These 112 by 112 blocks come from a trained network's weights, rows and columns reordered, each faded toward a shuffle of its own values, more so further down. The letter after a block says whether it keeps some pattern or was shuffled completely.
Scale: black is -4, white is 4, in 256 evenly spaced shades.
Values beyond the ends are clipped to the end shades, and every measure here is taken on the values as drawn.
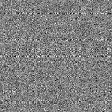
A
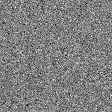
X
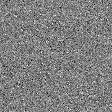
X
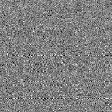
A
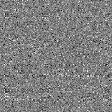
A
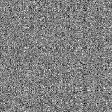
A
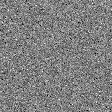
X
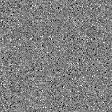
A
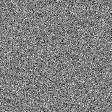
X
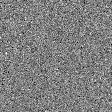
X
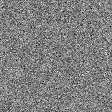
X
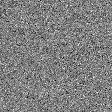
X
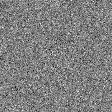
X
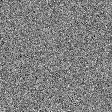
X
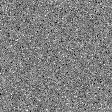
X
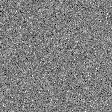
X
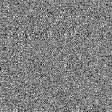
A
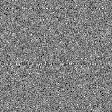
A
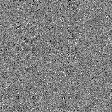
A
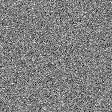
X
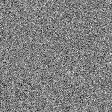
A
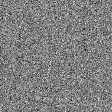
A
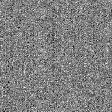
A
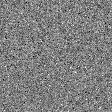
X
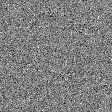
X
